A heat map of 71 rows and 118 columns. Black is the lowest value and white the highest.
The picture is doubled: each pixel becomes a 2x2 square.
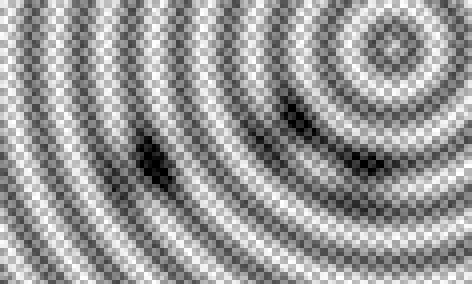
Dips: three. Rings: centred on the top right. Histogram: bell-shaped. Slope: none.
